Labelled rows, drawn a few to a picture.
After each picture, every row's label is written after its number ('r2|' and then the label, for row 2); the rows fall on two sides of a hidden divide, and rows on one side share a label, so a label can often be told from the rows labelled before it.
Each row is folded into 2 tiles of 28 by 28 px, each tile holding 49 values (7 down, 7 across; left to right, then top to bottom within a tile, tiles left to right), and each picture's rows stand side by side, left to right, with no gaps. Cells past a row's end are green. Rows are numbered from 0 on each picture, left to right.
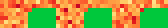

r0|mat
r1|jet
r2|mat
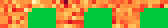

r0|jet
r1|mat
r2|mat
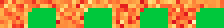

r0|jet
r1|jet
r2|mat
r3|mat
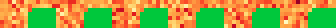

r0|mat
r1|mat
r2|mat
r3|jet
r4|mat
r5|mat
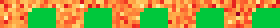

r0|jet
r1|mat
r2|mat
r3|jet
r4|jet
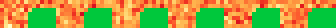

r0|jet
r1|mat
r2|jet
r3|mat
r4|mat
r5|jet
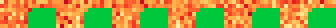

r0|mat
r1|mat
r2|jet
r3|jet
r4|jet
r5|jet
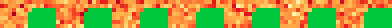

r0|jet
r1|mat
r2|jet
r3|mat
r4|jet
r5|jet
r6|jet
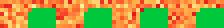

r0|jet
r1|jet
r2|jet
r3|jet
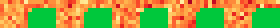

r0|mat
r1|mat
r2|jet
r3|mat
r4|jet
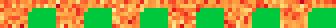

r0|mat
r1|jet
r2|jet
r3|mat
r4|mat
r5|mat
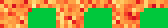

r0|jet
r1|jet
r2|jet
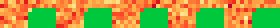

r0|jet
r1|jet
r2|mat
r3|jet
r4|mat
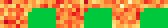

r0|mat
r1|jet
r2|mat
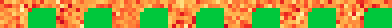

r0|mat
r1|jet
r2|jet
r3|jet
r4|mat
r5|mat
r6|mat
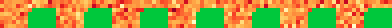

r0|jet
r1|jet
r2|mat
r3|mat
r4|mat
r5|jet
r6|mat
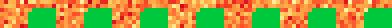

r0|jet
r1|mat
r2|mat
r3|mat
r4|jet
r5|mat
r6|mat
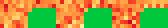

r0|jet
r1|jet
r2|jet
